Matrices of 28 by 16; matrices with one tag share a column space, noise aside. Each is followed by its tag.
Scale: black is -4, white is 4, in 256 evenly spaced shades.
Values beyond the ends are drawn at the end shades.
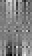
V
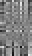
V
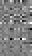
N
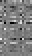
N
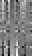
V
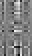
V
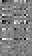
N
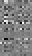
N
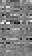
N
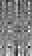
V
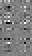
N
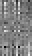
V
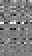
N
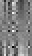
V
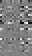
N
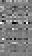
N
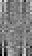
V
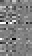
N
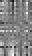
V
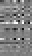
N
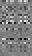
N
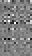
N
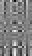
V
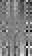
V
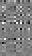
N
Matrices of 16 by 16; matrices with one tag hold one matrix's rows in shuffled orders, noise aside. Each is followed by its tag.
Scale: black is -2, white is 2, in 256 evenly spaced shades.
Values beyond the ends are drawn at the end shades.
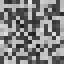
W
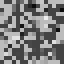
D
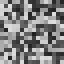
D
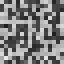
W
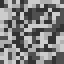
D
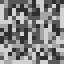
W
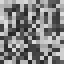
W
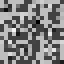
W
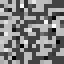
D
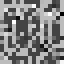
W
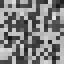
W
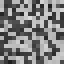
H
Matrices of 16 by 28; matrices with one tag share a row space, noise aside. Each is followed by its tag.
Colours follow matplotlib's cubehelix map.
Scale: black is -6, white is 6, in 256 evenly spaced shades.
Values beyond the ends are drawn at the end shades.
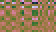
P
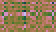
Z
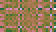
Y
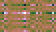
Z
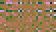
Y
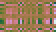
Y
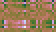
Z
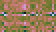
Z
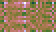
Z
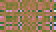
Y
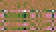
Z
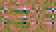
Z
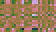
P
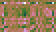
Z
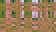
P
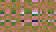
P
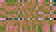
Y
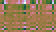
Z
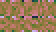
P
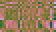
Y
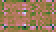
Z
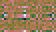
Z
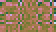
Y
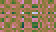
P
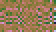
Y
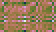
Z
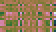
Y
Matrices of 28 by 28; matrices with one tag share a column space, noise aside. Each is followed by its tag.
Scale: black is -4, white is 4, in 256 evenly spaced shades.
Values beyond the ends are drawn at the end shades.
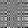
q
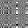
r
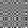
q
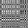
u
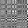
u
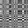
u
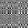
r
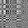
u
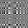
r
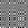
q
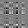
r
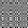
q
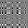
r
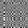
q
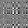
r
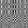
u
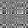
r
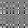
r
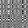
u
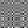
q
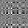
r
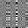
q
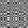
q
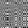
q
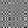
q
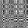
u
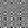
q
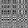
u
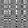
u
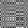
q
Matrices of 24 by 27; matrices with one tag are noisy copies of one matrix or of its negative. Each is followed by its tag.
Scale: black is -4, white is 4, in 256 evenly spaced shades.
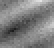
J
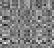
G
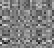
G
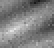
J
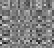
G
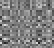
G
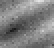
J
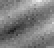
J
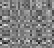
G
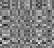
G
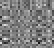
G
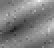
J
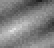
J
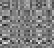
G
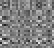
G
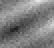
J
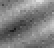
J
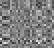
G
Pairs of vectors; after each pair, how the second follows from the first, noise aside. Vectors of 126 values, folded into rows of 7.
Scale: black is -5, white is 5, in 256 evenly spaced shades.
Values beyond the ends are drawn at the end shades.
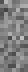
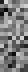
scaled up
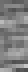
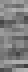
negated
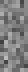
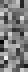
scaled up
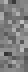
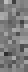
sign-scrambled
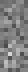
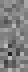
negated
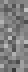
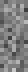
negated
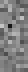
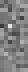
negated
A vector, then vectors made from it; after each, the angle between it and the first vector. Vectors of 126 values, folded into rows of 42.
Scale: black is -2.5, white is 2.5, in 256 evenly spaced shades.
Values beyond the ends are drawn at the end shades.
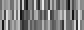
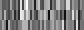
nearly opposite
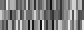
orthogonal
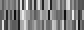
nearly opposite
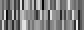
nearly opposite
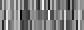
nearly parallel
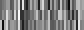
nearly parallel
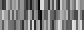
partly aligned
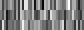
nearly opposite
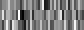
partly aligned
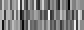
nearly parallel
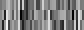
nearly parallel
